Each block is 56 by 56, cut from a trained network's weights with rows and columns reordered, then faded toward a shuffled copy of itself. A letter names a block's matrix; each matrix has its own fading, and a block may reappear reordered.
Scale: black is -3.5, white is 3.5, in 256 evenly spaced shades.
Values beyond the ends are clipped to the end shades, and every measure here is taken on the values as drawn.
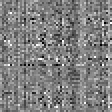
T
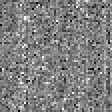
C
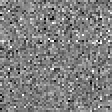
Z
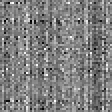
T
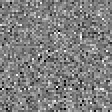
Z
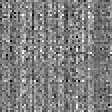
T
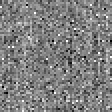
C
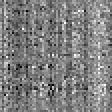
T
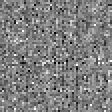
C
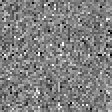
Z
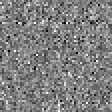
Z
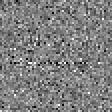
Z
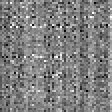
T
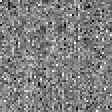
C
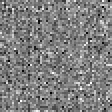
C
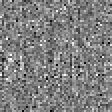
C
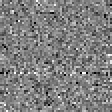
Z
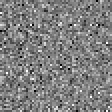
Z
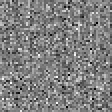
C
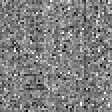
C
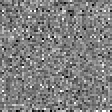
Z
